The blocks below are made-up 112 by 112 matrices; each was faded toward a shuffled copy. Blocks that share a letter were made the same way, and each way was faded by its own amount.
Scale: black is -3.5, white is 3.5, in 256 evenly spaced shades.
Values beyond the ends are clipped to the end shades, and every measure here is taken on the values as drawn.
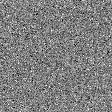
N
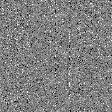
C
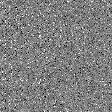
C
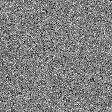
N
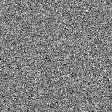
N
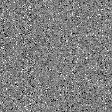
C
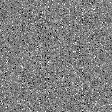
C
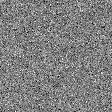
N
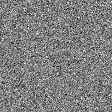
N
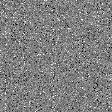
C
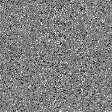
C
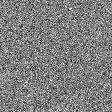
N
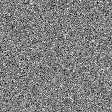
N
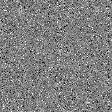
C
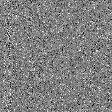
C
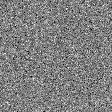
N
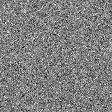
N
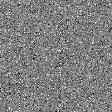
C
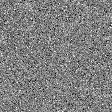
N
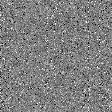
C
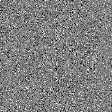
C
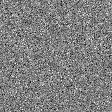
N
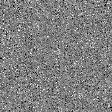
C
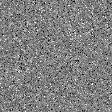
C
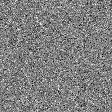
N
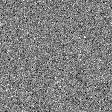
N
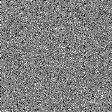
C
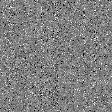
C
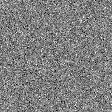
N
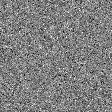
N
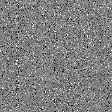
C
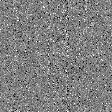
C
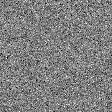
N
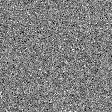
N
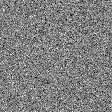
N
